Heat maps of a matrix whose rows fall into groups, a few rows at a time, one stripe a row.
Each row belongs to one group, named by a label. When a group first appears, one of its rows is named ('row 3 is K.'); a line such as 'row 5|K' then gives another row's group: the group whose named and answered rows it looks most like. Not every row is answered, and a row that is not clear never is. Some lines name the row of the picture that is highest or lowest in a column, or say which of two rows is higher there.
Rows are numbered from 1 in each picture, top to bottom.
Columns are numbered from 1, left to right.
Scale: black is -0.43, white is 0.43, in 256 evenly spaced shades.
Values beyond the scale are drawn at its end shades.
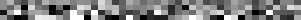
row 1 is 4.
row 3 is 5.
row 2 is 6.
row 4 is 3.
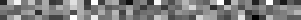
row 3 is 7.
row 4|5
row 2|3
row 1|5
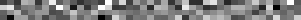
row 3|5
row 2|4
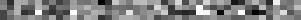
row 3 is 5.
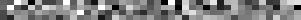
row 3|3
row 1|3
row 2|4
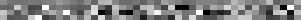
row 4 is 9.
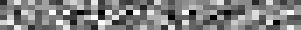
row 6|3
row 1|5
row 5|4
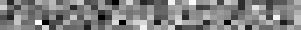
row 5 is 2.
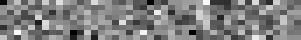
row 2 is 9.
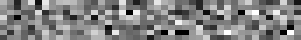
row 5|9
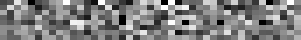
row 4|2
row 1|3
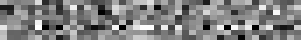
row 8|6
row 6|2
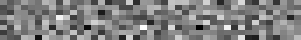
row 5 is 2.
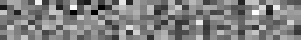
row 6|4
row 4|7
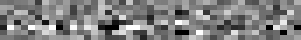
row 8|3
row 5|9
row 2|4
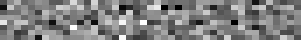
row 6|5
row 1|5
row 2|3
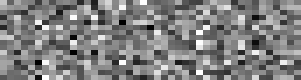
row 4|5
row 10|5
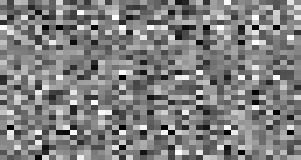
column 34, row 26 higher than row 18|No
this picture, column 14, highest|21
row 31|9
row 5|2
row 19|5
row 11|3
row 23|4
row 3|7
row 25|4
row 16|2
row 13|9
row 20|3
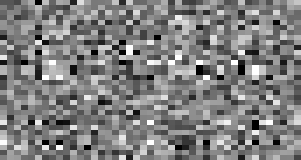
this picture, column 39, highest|25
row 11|7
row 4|9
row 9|2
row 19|4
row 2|6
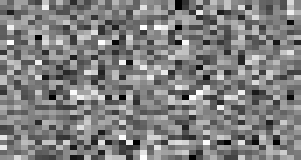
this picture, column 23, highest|6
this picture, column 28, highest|20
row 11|9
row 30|4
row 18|9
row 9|4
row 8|7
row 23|3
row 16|2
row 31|9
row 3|6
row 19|5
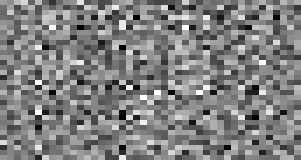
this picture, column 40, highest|9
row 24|7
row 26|7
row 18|7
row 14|7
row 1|3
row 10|2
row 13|3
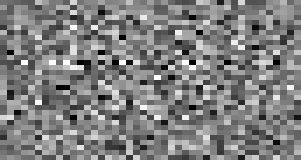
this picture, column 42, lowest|7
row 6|5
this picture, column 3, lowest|23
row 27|5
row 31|7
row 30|3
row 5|7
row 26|7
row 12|4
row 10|5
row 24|4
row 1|5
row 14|3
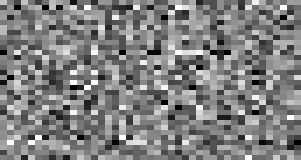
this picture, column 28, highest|11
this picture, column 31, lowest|11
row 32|6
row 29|4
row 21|3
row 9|6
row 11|2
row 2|9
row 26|9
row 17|5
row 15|5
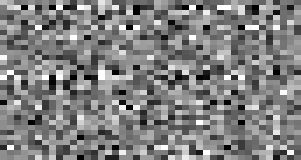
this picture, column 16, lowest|32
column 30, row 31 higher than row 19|Yes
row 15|4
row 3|7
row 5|6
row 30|9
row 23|9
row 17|6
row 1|4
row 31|6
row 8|3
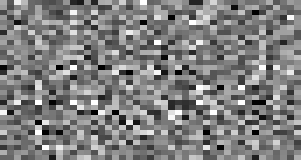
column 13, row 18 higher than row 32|No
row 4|6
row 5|3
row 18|5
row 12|3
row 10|3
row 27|2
